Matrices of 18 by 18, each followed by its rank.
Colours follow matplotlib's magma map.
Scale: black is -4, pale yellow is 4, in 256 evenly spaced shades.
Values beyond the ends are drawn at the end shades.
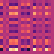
one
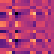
two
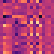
two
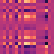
one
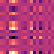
one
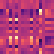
two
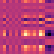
one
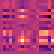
two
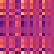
one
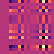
one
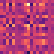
two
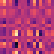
two
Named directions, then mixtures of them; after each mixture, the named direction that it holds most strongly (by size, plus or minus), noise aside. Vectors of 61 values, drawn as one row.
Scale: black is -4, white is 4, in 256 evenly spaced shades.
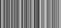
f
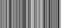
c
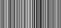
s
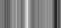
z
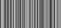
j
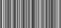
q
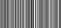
s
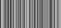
j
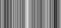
z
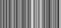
c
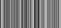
f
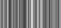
c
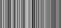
q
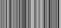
c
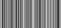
q
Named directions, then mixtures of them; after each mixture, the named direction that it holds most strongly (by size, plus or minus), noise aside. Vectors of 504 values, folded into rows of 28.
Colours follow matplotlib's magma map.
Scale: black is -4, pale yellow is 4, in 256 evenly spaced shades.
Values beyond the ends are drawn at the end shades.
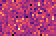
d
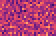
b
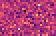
b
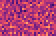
b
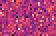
d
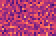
b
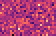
d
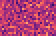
b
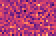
b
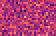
b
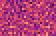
b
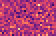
b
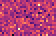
d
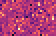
d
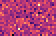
d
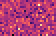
d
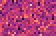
d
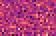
b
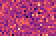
d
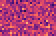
b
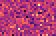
d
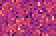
d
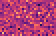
b
